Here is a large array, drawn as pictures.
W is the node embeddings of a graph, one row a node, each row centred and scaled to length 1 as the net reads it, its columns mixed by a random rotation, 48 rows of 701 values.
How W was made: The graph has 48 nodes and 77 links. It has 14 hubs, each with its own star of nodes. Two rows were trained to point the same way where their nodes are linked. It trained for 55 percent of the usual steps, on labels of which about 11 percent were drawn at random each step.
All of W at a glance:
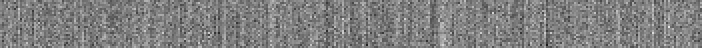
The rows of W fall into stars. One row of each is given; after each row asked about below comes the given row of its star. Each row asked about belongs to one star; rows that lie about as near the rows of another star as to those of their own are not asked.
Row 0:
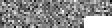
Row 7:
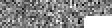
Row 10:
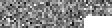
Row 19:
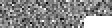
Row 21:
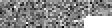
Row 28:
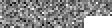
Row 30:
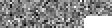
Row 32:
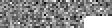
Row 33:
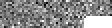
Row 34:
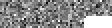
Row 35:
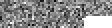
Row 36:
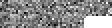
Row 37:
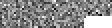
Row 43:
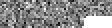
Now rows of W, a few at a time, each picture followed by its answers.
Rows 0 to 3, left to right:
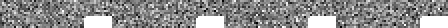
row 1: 21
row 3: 36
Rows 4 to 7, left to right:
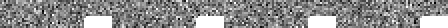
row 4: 28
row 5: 43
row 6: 32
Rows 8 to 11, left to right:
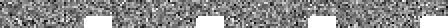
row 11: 33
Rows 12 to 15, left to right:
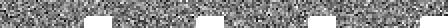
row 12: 19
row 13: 43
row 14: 32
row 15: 36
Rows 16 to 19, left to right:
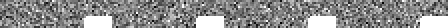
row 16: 10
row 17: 7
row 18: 21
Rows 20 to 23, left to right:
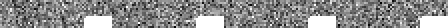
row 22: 0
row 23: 37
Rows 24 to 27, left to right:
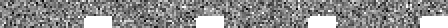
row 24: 33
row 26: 0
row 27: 7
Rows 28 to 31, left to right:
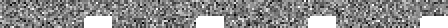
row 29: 19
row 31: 19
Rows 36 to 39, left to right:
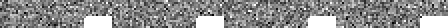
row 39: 35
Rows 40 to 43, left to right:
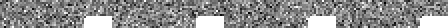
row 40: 33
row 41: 36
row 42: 35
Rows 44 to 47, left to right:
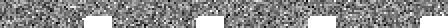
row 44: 35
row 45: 28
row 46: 30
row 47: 34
